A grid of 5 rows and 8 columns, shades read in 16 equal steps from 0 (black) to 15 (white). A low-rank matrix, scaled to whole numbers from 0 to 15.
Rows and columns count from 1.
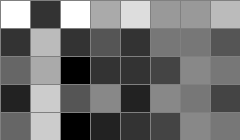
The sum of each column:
32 48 23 28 24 32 39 34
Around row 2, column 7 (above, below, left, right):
9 8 7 5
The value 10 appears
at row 1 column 4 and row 3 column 2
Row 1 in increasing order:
3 9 9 10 11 13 15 15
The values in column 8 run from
4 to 11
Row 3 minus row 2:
3 -1 -3 -2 0 -3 1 2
